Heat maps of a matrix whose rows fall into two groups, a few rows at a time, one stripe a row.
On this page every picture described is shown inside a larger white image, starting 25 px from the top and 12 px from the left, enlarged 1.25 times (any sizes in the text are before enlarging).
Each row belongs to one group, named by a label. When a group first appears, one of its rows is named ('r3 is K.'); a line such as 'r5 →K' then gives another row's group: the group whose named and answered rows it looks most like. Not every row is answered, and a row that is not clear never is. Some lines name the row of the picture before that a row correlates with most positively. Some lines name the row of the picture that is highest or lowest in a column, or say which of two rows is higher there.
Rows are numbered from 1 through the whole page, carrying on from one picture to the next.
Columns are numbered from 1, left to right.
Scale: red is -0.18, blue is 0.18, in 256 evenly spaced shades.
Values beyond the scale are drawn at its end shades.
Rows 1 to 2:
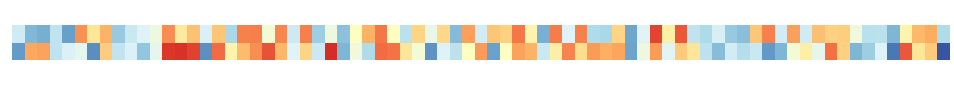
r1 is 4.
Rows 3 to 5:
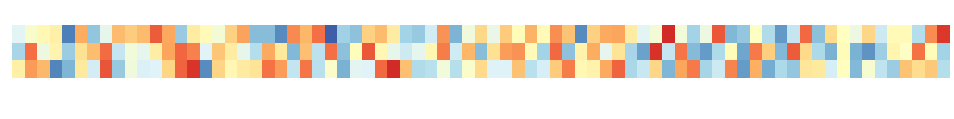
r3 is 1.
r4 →4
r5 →4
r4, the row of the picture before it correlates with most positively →1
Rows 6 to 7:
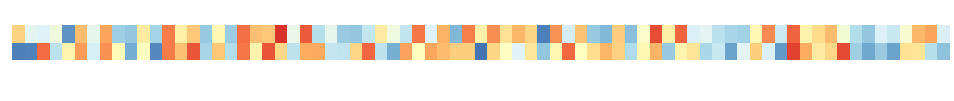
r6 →4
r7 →4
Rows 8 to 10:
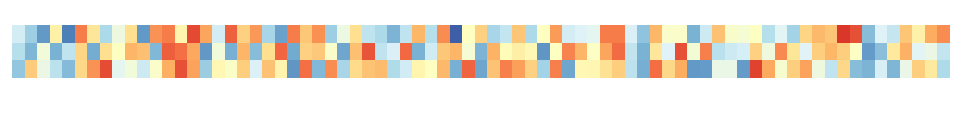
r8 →1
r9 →4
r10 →4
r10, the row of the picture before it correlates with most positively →6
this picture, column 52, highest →9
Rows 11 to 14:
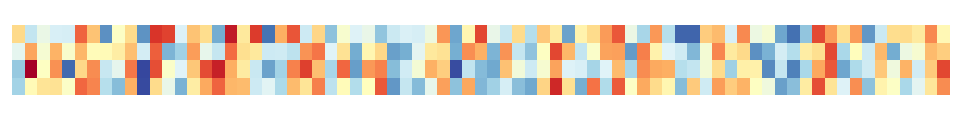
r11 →1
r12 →1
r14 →1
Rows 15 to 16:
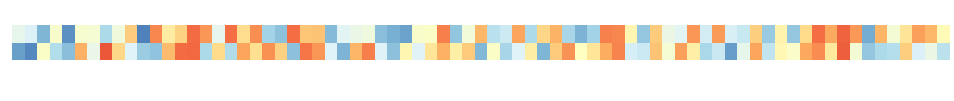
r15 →1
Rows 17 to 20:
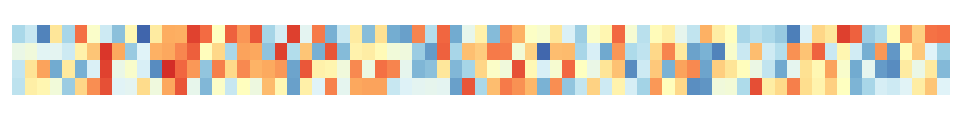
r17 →1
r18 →4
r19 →4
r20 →4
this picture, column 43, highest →18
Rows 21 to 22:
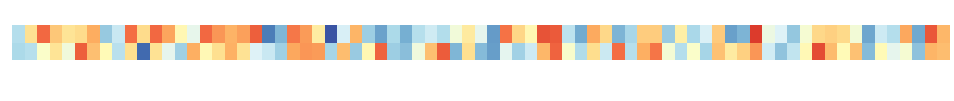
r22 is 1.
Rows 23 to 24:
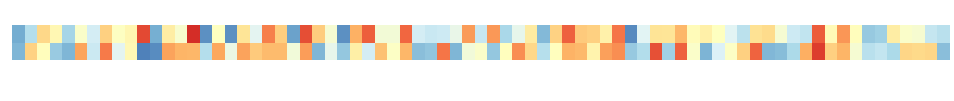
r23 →4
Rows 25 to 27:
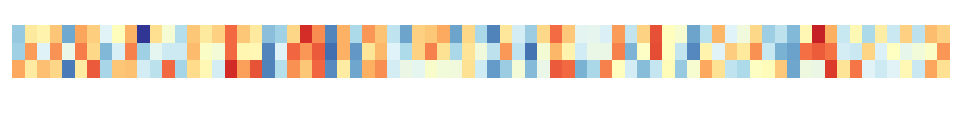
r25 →1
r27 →1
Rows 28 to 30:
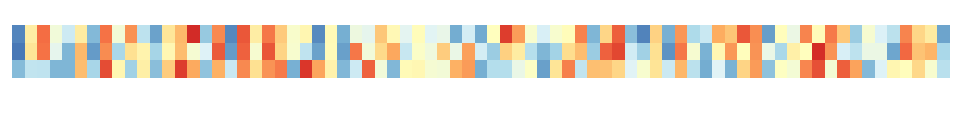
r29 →4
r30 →4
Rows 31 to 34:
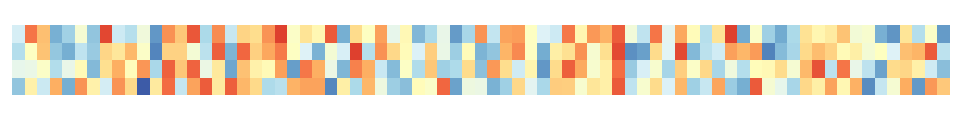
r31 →4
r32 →4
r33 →4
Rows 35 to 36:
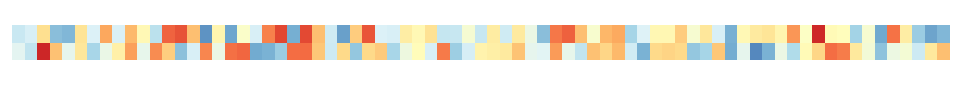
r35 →4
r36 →1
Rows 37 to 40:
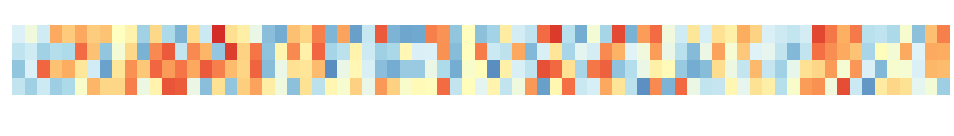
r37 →1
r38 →1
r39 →1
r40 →4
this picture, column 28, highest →37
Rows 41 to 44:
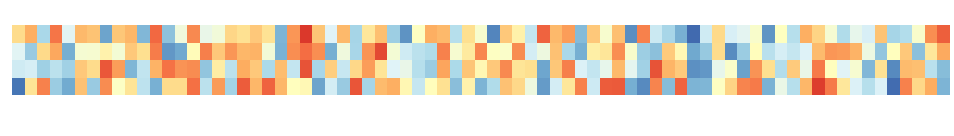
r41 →1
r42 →1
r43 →4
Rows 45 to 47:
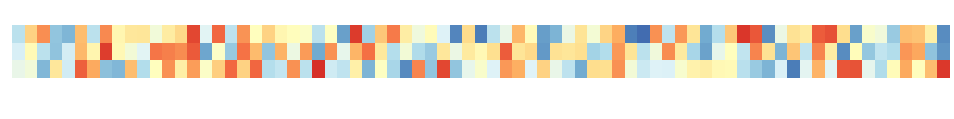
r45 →4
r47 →1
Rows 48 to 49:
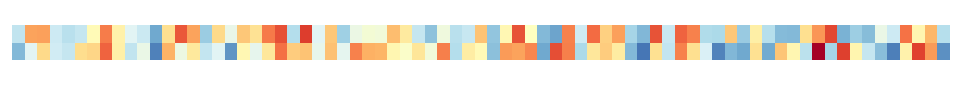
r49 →4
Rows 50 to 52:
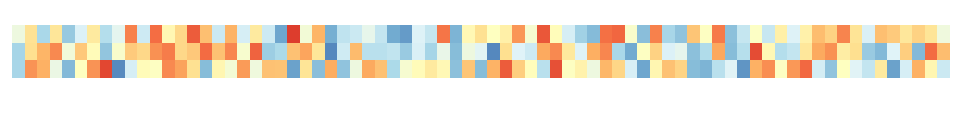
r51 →1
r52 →4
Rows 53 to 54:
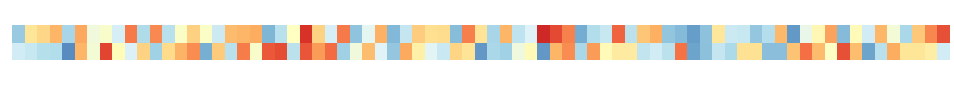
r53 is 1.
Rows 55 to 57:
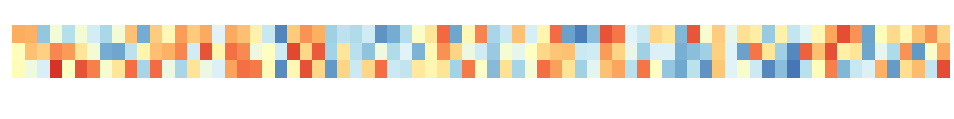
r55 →1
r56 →1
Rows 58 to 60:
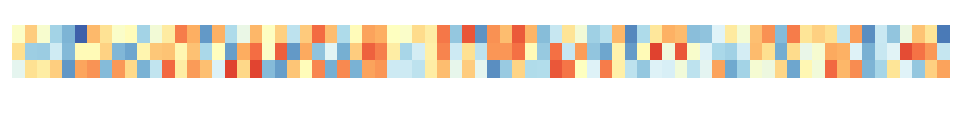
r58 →4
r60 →1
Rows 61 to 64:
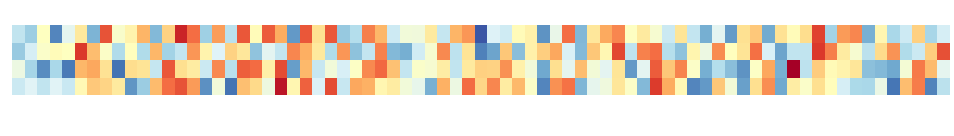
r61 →4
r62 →1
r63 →4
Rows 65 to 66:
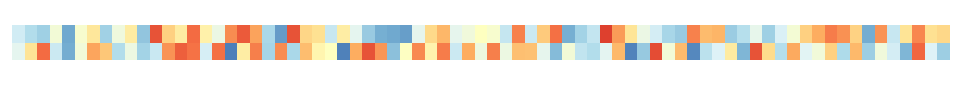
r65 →1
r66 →4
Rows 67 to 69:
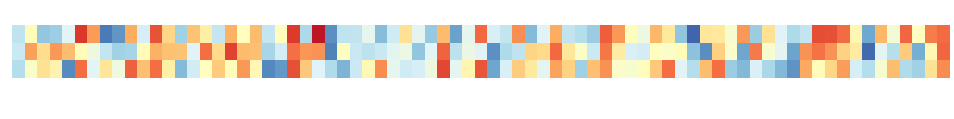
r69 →1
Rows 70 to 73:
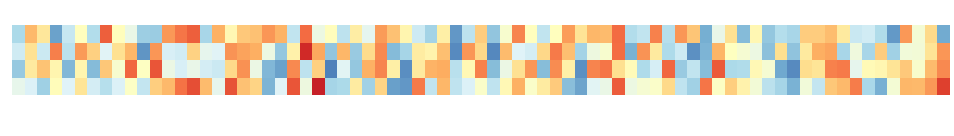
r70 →4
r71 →1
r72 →1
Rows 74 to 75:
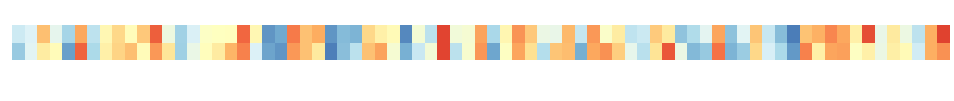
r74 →1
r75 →1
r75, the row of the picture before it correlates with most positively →72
